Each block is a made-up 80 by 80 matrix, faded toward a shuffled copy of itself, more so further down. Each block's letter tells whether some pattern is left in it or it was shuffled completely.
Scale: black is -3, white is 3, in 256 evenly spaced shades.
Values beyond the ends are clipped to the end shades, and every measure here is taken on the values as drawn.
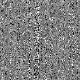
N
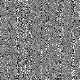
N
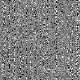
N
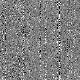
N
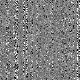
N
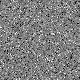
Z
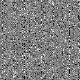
N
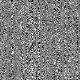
N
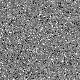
Z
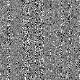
N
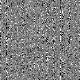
N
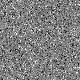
Z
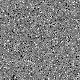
Z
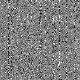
N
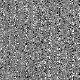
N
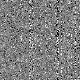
N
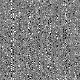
N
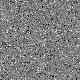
Z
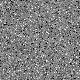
Z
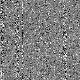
N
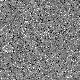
Z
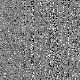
N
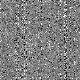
N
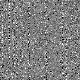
N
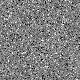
Z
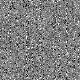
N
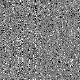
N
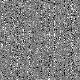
N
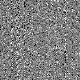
N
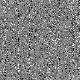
N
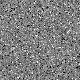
Z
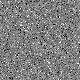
Z
